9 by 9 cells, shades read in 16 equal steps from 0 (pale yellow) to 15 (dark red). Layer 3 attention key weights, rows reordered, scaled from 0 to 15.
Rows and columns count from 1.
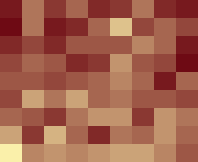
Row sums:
103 93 97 97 89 77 77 75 53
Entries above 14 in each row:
0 1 0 1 0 0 0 0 0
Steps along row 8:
up down up up down up down up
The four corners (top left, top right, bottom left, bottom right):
14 14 0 10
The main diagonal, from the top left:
14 8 13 13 9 8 12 6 10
